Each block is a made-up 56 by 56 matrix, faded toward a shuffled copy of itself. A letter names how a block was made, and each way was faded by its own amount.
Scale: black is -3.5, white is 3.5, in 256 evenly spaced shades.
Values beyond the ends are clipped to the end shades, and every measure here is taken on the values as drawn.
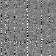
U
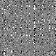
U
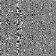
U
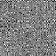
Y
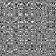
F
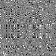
Y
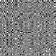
F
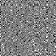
Y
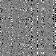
U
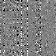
U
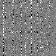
U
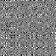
F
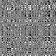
F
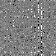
U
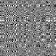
F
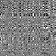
F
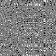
Y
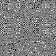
Y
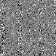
U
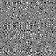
Y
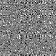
Y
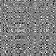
F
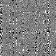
U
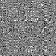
Y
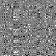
Y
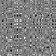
F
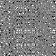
Y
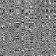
F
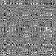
F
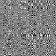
F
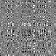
F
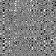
F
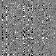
U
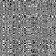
F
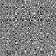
Y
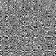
Y
